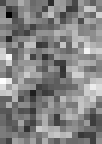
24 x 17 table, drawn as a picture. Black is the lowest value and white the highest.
Stripes: none. Histogram: bell-shaped. Mirror symmetry: none.
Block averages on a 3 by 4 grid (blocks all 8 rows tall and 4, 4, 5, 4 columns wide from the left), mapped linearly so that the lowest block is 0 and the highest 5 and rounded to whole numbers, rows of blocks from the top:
0123
4115
0121
